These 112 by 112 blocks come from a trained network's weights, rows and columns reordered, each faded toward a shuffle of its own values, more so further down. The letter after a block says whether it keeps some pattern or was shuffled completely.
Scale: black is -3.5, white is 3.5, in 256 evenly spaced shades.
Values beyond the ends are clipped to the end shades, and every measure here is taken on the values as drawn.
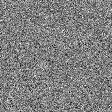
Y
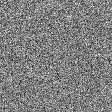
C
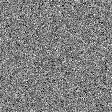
C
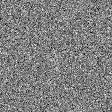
C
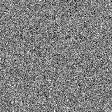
Y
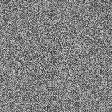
Y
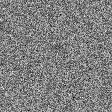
C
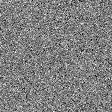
C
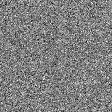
Y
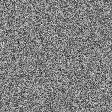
C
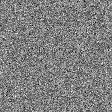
C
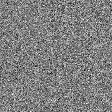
Y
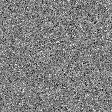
C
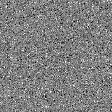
Y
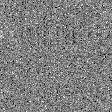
Y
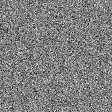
C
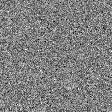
Y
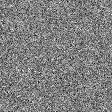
Y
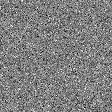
C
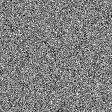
C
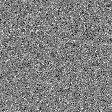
Y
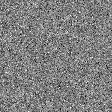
C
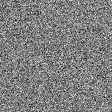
C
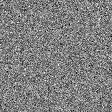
C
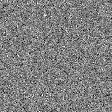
Y
